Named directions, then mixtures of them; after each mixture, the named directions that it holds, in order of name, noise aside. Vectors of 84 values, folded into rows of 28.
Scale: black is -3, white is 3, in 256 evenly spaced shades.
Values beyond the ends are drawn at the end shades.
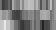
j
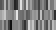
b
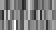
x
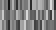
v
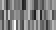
x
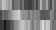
j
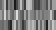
b, x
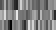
b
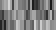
j, v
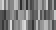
b, j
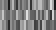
v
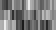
j, x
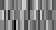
x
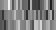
j, v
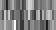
j, x
